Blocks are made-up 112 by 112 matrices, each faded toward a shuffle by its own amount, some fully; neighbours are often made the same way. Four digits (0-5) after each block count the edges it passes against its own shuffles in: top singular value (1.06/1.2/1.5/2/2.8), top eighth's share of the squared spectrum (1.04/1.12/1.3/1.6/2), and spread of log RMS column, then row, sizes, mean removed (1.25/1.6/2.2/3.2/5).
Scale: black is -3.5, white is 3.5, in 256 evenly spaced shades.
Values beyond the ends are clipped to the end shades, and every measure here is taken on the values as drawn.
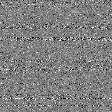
2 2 0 4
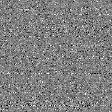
1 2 0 3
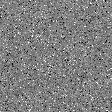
0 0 0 0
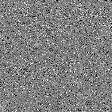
0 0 0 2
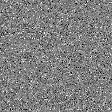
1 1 0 2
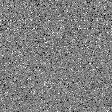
1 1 0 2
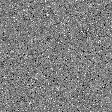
0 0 0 0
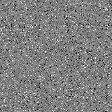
3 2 1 1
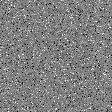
0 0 0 0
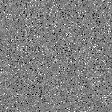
3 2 1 1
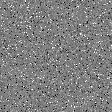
1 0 0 0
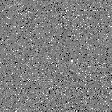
3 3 1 2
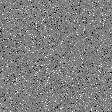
2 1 0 0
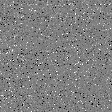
1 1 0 1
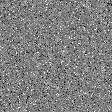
0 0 0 0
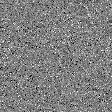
2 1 0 1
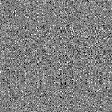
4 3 2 2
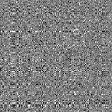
5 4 3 3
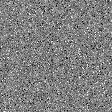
1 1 0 0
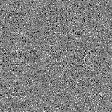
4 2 1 1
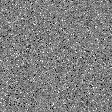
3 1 0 0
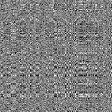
5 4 3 3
